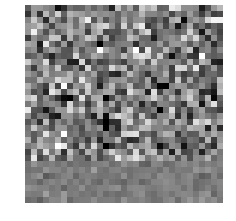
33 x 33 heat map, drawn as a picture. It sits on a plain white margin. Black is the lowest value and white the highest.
Slope: none. Seam: horizontal, 80% of the way down, the bottom part calmer. Grain: fine. Odd rows or columns: none. Stripes: none.
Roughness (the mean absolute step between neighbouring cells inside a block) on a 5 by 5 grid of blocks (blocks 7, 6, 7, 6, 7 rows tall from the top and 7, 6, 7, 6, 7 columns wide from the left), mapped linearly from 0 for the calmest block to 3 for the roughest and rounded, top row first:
32223 / 23233 / 33333 / 32322 / 00000
